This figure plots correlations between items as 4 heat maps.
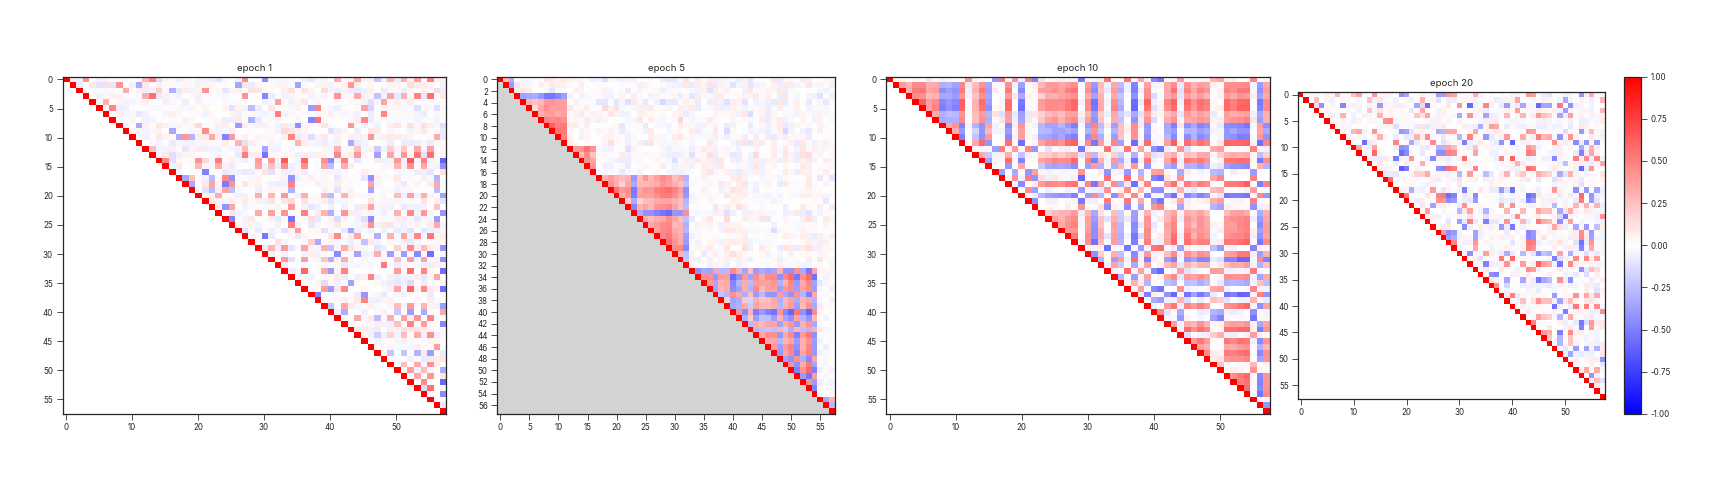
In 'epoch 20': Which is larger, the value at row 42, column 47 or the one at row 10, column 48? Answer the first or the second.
the first
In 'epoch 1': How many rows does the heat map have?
58
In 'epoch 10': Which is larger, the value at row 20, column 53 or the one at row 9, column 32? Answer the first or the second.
the second
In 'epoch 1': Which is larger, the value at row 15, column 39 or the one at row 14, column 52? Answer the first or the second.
the second
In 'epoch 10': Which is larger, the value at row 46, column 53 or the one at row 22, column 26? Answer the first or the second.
the first
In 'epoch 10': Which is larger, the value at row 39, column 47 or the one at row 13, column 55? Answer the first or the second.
the first
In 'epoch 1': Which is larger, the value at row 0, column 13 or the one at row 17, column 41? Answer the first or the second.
the first
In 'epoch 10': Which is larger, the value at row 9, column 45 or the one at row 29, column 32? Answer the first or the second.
the second
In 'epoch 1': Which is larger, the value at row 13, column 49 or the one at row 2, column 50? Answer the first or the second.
the first
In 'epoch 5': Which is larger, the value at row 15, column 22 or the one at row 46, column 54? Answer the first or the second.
the first
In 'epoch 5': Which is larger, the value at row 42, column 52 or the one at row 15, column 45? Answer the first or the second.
the first
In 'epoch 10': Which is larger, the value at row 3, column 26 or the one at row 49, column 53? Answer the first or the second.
the first
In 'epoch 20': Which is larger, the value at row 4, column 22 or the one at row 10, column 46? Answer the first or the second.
the first
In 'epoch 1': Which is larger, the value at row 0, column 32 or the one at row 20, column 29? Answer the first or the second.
the second
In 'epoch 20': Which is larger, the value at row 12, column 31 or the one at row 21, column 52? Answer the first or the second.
the first
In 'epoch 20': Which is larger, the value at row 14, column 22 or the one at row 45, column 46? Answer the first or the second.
the second
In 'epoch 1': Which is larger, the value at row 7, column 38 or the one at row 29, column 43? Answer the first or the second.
the first
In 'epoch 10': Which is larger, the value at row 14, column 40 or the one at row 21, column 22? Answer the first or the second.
the first
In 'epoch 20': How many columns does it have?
58
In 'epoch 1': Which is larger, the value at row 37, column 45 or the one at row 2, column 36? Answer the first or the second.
the second
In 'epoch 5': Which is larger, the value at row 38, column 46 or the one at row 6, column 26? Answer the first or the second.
the first
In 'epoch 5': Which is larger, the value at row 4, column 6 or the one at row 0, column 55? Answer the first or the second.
the first
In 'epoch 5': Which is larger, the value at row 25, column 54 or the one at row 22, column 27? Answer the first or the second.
the second
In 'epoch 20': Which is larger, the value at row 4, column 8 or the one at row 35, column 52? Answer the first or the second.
the first
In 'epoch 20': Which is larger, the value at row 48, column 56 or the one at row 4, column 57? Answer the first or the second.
the second
